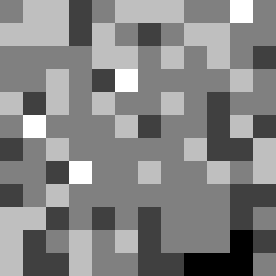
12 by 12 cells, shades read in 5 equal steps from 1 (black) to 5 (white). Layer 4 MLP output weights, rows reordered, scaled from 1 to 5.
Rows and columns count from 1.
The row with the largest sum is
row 1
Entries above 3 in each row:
6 6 4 3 4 3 3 4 1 2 3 2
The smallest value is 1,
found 4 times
